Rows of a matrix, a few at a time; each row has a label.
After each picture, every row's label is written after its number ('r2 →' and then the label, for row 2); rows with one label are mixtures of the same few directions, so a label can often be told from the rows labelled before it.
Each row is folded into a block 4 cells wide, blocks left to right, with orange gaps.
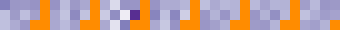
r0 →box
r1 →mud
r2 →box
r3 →mud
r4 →box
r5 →box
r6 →mud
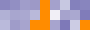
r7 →box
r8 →mud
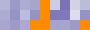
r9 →mud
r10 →mud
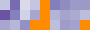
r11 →mud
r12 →box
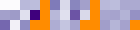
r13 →box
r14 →mud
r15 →box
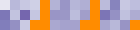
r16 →box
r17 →mud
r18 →mud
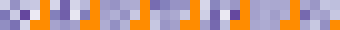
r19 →box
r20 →mud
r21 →box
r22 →box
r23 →mud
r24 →mud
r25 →mud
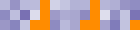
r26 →box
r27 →box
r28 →mud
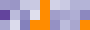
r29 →mud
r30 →box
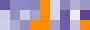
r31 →box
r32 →mud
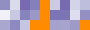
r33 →mud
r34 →mud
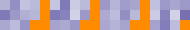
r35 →mud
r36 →mud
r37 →mud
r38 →mud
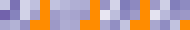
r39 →mud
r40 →box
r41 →mud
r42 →mud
